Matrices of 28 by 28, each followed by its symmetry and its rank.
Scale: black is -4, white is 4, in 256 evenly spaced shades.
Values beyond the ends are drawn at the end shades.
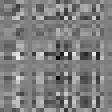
neither, rank two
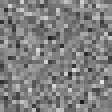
antisymmetric, full rank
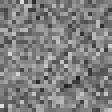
neither, full rank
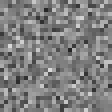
antisymmetric, full rank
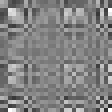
symmetric, rank two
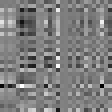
neither, rank two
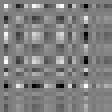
symmetric, rank one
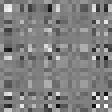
symmetric, rank two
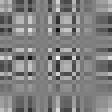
symmetric, rank one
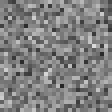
neither, full rank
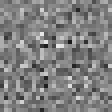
neither, rank five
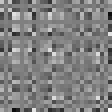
symmetric, rank two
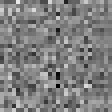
neither, rank five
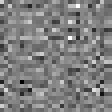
neither, rank five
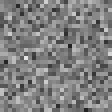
neither, full rank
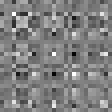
symmetric, rank two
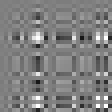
symmetric, rank one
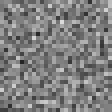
antisymmetric, full rank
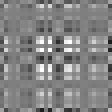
symmetric, rank one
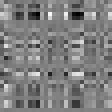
neither, rank two
